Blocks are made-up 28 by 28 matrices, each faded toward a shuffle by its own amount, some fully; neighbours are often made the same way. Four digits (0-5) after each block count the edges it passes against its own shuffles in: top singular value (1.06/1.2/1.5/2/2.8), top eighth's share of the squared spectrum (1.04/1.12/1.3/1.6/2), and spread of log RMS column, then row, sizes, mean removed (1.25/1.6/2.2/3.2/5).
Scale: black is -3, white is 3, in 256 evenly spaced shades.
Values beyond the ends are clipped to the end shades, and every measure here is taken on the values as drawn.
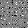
1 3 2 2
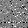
2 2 0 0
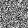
1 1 1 0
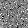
0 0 0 0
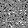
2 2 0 0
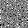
2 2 1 0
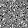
1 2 0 0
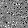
0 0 0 0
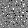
0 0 0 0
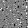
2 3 1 0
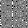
3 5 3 1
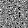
1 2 1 0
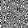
1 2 3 0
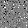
1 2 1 1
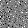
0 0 0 0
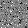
0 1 0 0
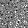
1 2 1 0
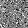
0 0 0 0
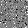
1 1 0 0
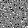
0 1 0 0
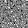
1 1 0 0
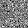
2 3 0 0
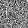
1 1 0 0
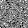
1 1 0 0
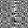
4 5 3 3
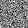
0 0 0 0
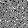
2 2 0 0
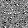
1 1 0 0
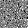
2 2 1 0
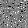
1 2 1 0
